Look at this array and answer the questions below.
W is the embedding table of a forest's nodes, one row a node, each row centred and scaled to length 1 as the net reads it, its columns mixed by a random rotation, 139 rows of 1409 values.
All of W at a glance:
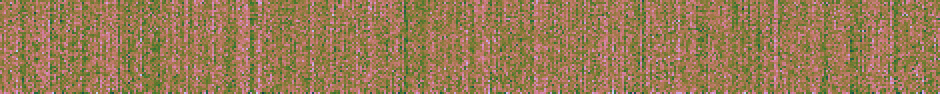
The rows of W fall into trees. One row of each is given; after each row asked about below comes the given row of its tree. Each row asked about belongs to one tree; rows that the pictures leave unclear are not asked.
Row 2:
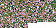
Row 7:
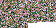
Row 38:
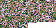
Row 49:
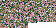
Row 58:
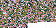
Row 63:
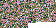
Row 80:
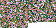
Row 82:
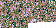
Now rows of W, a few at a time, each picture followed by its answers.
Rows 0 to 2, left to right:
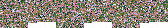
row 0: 49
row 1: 63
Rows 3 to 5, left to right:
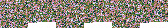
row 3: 80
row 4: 49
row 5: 49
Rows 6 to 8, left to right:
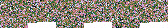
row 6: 2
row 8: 38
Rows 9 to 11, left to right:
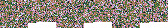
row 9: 63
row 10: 58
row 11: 38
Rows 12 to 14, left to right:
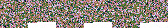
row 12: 38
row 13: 2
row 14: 49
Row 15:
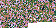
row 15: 80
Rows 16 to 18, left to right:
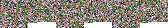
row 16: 58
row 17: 49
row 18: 63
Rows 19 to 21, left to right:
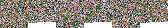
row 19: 58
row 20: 38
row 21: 49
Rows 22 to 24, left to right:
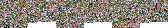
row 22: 38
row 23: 49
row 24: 80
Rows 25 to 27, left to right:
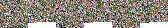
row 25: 7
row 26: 38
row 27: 49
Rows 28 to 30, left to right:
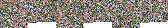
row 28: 2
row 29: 58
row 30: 38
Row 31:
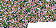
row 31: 38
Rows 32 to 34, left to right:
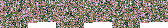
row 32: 82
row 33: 2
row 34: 82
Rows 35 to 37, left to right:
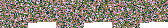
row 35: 49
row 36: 80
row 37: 2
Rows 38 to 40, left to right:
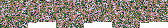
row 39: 63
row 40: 58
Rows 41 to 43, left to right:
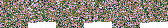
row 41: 82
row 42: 82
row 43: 82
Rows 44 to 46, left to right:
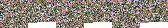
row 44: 38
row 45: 2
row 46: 80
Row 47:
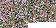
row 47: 80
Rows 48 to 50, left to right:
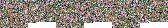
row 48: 63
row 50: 80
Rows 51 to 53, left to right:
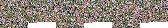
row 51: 58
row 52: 7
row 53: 82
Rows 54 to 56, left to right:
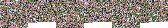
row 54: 80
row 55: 7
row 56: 49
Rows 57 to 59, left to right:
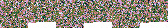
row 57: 82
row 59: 80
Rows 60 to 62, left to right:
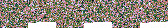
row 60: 63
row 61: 80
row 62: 82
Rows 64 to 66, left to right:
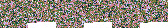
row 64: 7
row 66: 63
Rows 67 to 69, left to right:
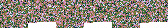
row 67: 38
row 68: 80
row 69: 7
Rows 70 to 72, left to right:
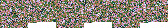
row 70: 2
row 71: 63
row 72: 63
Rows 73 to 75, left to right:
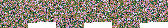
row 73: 7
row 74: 38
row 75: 63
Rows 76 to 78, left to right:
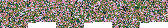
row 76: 63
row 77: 80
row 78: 58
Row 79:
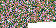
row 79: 2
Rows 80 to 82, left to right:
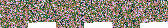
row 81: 49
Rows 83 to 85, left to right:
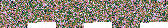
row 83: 58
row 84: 7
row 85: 38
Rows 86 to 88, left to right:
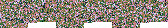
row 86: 80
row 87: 63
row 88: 38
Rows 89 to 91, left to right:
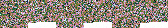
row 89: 63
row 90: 2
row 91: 38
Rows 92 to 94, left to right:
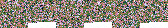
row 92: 80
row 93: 80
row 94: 58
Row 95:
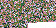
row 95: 38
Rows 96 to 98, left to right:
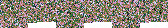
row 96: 2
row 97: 7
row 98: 80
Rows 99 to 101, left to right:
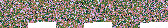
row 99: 82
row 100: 80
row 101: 49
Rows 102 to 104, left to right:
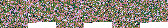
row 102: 7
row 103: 2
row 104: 49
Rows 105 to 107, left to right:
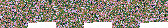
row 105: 80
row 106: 49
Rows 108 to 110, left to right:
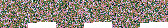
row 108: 7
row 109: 82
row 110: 49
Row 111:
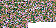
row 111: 63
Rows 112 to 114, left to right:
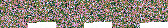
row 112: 2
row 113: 82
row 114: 7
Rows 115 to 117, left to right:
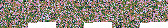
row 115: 38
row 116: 58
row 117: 38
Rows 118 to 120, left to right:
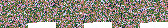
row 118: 7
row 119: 7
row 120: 63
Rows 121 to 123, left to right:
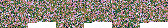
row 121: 7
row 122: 63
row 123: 7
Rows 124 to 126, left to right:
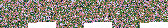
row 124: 38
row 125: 80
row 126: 58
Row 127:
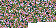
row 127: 49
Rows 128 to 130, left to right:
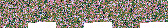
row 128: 63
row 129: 80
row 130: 82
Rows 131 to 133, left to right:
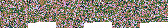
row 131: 63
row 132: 80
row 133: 58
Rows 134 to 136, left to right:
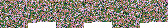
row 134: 7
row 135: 63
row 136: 7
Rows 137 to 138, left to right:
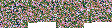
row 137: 58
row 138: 63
